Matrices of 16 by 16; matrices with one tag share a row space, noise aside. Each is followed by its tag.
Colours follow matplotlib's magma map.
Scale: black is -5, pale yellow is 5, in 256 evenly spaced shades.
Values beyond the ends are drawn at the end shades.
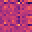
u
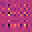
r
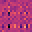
r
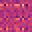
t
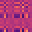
t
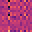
r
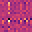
r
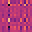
r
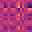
u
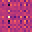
r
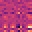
u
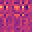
t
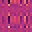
r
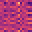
u
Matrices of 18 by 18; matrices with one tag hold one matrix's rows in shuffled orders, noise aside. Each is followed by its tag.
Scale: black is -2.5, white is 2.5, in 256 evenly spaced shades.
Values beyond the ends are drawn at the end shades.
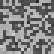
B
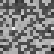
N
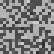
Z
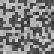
B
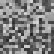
N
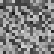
Z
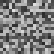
N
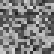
N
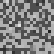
Z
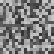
Z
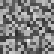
Z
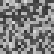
Z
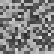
B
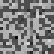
N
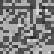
N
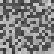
Z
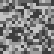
B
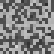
Z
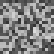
N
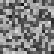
B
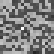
B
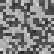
B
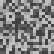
Z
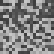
N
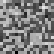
B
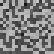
Z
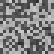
Z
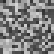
B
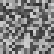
Z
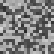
B
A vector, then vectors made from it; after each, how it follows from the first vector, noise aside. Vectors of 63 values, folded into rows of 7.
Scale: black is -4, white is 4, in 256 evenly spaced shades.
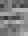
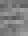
shrunk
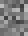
sign-scrambled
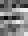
scaled up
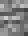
negated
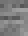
shrunk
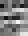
scaled up
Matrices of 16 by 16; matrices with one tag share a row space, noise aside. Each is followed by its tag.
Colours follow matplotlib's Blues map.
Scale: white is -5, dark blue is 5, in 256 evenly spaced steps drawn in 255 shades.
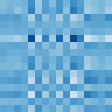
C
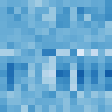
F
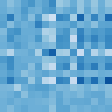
F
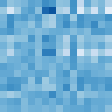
F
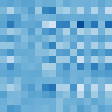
F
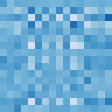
C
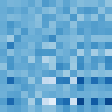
F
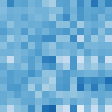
F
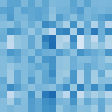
F
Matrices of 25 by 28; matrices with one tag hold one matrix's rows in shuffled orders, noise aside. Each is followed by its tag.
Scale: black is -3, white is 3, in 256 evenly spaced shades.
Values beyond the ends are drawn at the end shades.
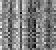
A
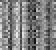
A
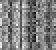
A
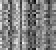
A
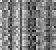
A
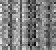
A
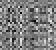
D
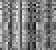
A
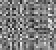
D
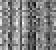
A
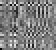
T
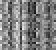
A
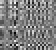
T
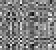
D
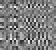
T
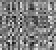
D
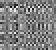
T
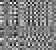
T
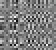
T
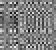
T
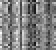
A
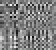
T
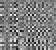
T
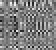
T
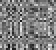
D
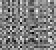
D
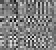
T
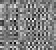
T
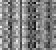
A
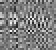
T
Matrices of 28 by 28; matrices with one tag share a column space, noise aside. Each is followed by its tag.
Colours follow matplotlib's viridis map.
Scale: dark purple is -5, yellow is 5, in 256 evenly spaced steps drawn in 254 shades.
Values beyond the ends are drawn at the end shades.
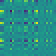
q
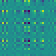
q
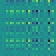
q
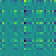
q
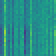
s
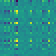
q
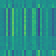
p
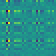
q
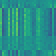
p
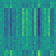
p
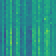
s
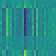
p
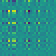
q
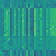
p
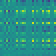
q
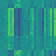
p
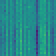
s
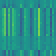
p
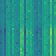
s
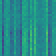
s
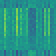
p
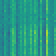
s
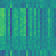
p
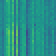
s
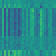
p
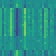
p
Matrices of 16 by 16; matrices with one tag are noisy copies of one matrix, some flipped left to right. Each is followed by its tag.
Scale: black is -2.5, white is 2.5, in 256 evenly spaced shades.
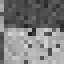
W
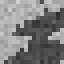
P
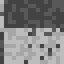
W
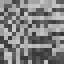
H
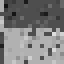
W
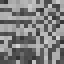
H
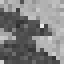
P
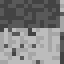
W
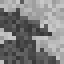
P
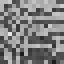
H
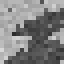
P
